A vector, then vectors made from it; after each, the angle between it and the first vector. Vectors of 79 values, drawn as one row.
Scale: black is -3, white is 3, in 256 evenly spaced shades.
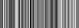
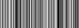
partly opposed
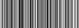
partly aligned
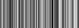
partly aligned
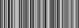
partly aligned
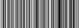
partly opposed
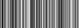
orthogonal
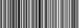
orthogonal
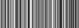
partly opposed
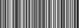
partly opposed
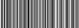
orthogonal
